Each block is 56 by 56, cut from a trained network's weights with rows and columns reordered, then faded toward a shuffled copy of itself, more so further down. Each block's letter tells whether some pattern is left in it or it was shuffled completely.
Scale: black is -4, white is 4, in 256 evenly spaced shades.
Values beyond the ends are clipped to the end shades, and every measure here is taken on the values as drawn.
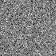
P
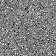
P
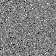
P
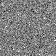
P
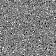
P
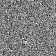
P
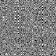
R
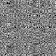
R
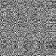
R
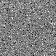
P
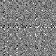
R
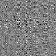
R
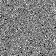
P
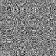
R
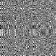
R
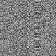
R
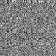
R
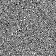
P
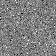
P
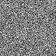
P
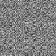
R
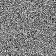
P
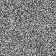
P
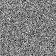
P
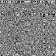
R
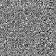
R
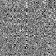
R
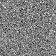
P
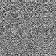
R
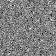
P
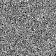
P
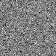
P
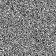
P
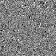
R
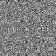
R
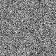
P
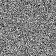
P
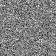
P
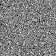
P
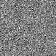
R
